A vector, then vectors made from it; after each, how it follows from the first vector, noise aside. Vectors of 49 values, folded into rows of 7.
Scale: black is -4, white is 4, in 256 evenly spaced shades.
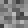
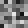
scaled up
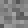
shrunk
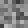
copied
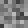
copied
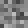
copied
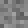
shrunk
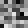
scaled up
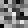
scaled up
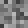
copied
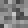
copied
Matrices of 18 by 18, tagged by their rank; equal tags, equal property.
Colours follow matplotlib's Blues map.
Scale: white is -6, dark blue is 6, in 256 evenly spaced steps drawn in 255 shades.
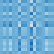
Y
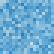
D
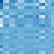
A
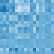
A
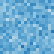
D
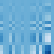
Y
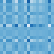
Y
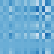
Y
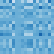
A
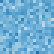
D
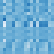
A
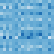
A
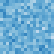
D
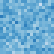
D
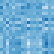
A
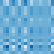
Y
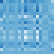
A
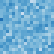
D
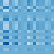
Y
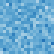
D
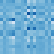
A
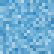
D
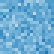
D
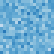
D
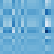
Y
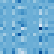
A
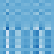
Y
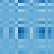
Y
